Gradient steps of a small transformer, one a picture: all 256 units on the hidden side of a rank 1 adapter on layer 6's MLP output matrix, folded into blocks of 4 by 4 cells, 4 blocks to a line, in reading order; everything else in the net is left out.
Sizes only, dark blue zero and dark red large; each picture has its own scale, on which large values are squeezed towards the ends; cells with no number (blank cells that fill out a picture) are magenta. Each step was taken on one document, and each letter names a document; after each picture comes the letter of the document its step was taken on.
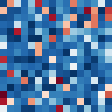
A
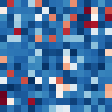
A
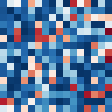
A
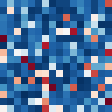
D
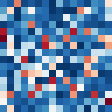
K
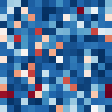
K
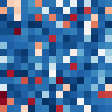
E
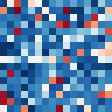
E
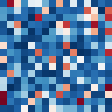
A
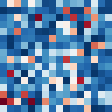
E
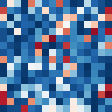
A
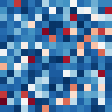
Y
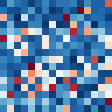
K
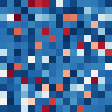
Y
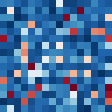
K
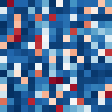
A
